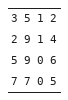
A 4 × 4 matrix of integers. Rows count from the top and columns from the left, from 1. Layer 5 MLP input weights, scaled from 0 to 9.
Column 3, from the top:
1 1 0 0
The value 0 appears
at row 3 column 3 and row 4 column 3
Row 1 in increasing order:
1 2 3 5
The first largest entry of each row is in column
2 2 2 1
